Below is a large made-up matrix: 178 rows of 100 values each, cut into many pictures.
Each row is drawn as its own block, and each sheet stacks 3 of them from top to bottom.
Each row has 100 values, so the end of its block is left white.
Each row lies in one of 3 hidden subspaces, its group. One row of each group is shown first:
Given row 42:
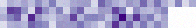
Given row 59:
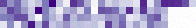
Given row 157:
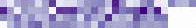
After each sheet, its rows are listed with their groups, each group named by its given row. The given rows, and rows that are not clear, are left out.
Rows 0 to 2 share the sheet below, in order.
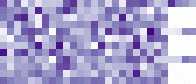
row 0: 59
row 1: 59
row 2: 59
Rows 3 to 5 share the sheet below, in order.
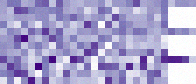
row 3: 157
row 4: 157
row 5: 59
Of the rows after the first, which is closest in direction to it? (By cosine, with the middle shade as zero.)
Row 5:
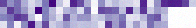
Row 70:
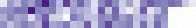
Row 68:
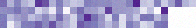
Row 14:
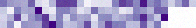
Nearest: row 70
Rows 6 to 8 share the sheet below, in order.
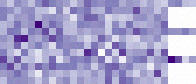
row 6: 157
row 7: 157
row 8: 59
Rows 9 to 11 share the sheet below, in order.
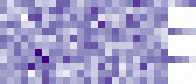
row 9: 59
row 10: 157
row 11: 42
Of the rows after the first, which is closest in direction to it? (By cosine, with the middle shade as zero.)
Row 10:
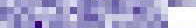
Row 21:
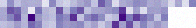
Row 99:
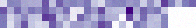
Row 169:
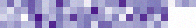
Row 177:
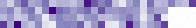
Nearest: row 177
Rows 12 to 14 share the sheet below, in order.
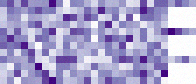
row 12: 59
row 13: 59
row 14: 59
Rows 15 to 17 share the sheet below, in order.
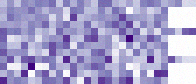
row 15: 42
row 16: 42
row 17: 42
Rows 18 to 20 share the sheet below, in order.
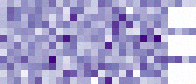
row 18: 42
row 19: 157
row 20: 59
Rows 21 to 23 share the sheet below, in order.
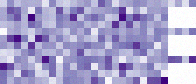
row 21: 42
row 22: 42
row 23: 59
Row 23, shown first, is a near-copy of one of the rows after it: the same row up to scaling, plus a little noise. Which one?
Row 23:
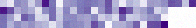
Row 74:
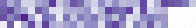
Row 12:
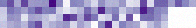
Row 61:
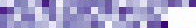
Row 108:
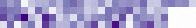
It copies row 61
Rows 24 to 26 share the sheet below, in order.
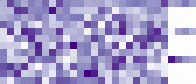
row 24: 157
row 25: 59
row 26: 157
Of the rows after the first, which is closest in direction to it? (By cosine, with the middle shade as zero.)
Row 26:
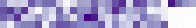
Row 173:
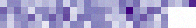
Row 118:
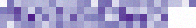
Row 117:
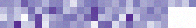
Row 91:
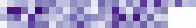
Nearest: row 117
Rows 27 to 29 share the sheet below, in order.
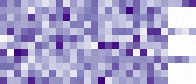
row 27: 42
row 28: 59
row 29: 157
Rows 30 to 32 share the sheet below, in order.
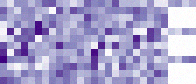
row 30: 157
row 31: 59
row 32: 42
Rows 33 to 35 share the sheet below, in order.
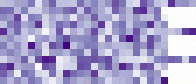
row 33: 157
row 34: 42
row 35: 59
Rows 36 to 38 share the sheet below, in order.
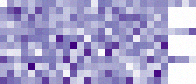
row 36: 42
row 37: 157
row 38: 42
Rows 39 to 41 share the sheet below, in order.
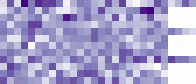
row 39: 59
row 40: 42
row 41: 157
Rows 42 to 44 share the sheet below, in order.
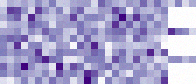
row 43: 157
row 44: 157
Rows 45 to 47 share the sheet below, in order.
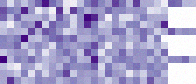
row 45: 157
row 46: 157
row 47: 42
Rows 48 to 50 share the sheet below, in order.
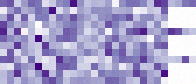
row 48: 157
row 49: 59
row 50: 59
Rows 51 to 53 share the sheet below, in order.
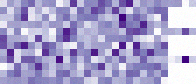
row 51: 42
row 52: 59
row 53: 59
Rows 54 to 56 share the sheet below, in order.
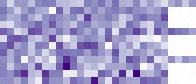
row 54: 157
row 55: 157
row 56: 59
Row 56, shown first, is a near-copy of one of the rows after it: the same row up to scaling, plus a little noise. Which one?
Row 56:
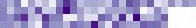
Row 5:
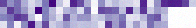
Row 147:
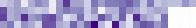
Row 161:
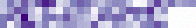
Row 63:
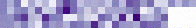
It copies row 63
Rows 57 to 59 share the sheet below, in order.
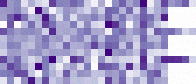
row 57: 59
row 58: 59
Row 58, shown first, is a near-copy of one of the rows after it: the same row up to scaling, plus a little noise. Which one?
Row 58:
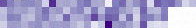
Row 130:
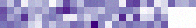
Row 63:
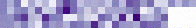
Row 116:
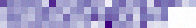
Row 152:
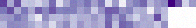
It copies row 116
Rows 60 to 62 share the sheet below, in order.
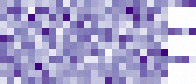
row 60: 42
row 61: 59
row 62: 59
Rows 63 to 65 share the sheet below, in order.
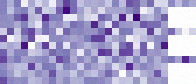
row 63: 59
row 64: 42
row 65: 42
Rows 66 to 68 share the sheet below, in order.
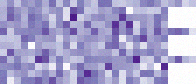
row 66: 42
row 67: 42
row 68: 157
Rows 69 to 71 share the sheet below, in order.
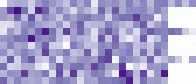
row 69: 42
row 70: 42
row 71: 42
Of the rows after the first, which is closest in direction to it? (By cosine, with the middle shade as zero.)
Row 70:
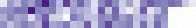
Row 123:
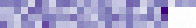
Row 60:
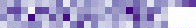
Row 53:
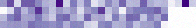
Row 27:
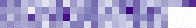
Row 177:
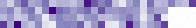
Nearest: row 123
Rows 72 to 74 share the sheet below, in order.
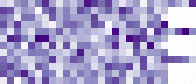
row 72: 59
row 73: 42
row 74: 59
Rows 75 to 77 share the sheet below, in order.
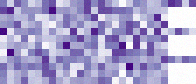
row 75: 59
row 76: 42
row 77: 42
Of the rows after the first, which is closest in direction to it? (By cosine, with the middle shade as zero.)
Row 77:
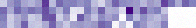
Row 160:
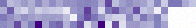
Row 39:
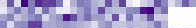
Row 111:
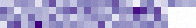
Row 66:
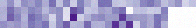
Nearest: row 39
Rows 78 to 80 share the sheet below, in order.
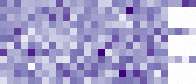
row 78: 42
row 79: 157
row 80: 42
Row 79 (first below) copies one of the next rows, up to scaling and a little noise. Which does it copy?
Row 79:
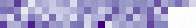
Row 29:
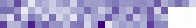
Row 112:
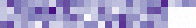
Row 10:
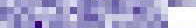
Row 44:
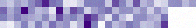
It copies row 29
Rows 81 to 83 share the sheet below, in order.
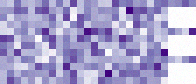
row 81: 42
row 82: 59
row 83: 157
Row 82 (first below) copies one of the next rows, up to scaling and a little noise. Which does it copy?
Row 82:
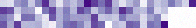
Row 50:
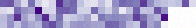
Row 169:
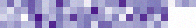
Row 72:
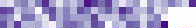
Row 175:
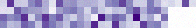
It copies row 72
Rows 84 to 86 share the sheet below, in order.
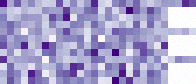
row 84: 42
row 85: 59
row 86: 42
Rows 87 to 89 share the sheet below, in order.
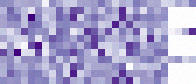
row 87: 42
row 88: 59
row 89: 42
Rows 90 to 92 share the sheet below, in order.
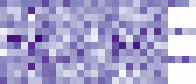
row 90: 42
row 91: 42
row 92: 42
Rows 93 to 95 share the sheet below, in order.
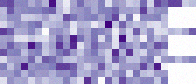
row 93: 59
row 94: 42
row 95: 157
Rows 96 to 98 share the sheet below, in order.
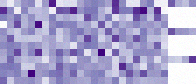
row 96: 157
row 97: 157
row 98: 42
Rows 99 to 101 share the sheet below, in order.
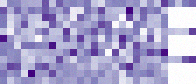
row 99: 42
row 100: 59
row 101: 42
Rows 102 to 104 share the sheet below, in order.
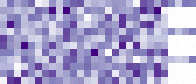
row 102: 157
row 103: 59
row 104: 157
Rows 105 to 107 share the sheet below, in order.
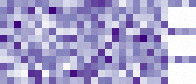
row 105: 59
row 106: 157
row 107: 59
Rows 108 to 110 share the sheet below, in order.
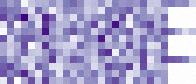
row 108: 59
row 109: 42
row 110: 59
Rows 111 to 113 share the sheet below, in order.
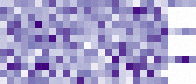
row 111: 157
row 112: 157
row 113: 42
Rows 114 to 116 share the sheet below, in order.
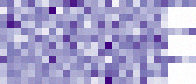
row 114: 157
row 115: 157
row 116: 59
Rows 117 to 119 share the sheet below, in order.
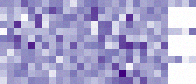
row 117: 59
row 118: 42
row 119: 42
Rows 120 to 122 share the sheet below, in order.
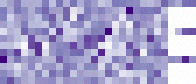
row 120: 42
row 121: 59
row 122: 42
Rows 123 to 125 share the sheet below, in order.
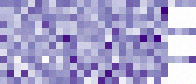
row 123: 157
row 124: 157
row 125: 157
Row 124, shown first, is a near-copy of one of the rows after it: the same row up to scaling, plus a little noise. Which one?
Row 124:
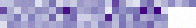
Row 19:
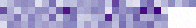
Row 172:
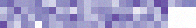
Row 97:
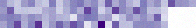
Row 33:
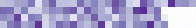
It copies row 19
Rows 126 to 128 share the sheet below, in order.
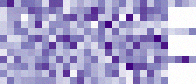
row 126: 59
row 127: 157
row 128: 42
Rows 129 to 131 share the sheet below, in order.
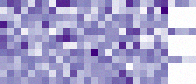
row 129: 157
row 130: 59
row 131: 42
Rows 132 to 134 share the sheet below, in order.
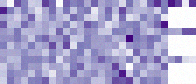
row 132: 59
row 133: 42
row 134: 42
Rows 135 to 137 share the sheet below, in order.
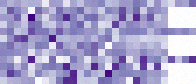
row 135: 42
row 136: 157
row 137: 157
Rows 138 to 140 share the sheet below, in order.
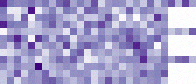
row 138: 42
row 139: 42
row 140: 59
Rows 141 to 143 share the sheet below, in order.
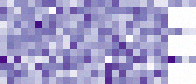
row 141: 157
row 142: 42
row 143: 59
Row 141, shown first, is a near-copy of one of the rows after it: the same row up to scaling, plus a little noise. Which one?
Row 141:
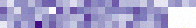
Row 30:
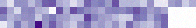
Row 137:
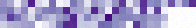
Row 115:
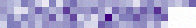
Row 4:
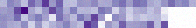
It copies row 30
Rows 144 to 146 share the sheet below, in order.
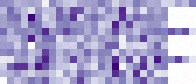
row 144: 42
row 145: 42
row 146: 42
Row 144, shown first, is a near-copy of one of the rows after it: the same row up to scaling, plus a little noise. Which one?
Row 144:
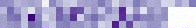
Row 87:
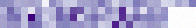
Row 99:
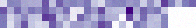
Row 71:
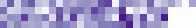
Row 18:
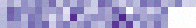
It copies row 87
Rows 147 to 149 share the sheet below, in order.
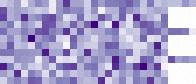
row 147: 59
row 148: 42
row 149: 157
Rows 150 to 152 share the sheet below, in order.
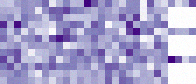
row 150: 59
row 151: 59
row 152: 59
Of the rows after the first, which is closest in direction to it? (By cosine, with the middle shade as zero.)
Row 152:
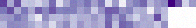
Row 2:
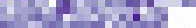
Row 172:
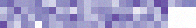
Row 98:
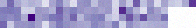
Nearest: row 172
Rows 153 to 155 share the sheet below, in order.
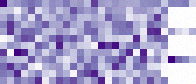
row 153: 42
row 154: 59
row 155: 157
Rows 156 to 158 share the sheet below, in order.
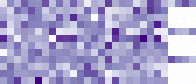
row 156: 59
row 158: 157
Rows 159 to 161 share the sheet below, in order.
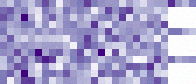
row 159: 59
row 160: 157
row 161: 59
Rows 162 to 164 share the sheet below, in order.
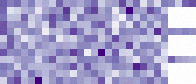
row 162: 42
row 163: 157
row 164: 157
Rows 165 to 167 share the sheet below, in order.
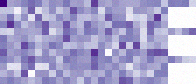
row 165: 42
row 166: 59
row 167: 42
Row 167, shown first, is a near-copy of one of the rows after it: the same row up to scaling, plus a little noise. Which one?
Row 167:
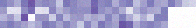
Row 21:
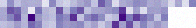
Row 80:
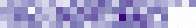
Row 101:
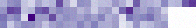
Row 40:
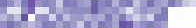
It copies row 40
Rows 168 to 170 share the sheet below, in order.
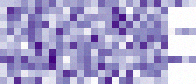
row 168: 42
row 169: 59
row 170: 59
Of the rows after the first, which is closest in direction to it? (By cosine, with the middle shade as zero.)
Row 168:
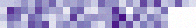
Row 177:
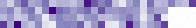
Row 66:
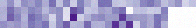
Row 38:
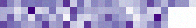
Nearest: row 66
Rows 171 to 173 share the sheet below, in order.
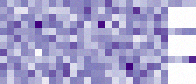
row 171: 157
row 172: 157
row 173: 42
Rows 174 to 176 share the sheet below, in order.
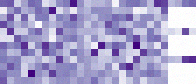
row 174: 157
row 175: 59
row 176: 42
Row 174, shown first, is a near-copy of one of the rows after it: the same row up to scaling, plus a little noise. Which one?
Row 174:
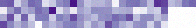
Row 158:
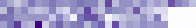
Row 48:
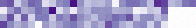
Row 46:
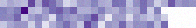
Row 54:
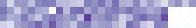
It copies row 48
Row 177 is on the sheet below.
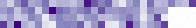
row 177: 59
